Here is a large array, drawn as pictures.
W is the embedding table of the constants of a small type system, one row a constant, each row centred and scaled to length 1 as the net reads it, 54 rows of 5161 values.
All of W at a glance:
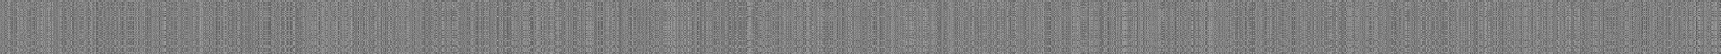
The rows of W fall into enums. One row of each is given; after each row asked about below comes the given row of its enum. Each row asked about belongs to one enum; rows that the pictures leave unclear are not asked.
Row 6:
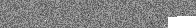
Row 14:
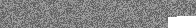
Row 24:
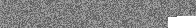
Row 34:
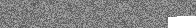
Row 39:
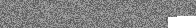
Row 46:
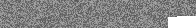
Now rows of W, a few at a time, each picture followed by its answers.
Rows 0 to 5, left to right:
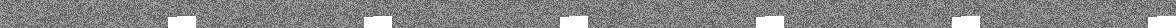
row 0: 46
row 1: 46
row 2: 39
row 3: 34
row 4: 24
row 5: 39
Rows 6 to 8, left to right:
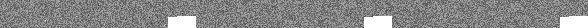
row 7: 24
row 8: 34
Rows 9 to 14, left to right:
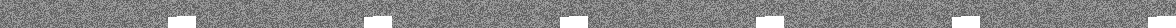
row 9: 14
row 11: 46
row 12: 14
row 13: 46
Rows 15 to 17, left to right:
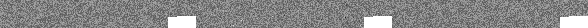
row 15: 46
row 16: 6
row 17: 14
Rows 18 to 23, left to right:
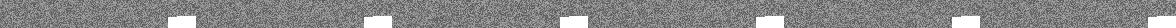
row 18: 14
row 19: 14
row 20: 46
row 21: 14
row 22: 39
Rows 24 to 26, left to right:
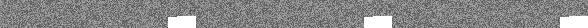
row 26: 39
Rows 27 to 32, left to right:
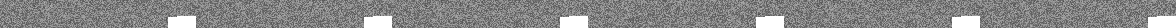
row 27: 39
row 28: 14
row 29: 39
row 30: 46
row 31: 39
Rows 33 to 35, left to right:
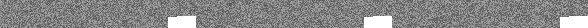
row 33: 24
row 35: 46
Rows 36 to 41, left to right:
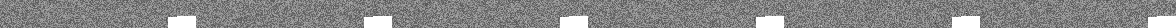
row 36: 39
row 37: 46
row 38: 34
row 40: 6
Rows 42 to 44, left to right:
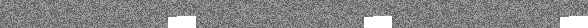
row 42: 14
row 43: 39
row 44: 14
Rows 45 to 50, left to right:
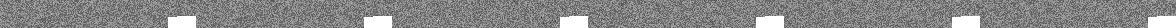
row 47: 6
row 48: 34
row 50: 14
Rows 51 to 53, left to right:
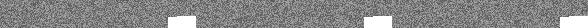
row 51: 34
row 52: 46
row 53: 24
